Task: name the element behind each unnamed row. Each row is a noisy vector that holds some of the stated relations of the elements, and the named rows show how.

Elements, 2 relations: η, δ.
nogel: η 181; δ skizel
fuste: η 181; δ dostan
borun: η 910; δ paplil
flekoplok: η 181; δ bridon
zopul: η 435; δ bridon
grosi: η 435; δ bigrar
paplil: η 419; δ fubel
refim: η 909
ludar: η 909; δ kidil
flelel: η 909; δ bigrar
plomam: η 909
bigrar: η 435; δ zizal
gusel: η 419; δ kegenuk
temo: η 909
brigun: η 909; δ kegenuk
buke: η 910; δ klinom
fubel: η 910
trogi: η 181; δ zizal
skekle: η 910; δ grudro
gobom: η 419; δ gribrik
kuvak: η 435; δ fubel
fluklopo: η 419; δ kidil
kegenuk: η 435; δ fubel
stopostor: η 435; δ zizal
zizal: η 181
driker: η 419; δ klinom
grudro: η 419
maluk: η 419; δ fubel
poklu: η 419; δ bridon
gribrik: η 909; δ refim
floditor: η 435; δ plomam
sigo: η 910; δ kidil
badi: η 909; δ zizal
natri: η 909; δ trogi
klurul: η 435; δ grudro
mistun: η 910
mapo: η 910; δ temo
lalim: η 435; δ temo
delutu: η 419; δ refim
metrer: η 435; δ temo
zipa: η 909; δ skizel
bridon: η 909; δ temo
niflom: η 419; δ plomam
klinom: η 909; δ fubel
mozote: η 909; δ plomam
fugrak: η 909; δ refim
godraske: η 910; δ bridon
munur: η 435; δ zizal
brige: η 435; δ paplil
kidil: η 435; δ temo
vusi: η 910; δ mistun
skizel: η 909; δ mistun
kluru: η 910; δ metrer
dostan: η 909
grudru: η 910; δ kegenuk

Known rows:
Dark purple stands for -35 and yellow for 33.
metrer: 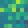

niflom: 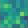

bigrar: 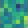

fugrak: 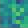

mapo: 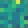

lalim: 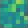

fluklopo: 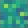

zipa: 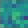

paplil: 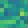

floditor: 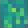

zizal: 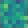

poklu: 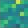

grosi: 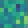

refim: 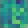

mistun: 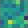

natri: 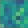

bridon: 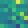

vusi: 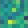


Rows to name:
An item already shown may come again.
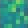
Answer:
lalim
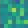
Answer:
klurul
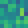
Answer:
brige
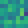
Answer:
kuvak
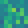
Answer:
floditor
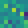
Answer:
fuste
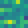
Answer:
buke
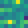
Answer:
buke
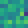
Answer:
kuvak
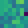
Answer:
kegenuk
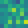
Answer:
klurul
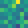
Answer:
godraske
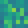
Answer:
floditor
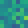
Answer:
ludar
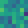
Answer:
brigun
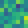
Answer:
bigrar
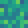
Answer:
borun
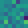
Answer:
nogel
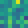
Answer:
sigo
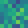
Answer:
mozote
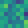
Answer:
trogi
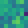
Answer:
kegenuk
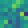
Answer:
flekoplok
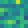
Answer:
fubel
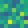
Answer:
grudro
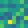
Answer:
klinom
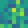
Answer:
dostan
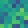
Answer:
plomam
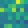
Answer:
metrer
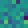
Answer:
nogel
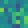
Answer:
flelel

